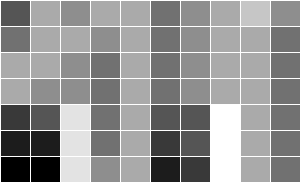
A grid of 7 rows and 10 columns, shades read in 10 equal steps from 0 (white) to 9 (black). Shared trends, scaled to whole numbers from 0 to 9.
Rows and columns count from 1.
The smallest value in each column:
3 3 1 3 3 5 4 0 2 4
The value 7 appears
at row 5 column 1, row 6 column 6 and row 7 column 7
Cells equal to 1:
3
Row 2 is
5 3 3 4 3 5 4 3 3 5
